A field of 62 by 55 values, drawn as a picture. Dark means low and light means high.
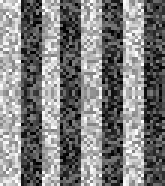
Stripes running up and down repeat 4 times from left to right. The histogram is flat. It is mirror symmetric from top to bottom.
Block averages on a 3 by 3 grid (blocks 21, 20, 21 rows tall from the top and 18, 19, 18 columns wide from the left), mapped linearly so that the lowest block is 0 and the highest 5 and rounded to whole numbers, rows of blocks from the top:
421 / 520 / 421
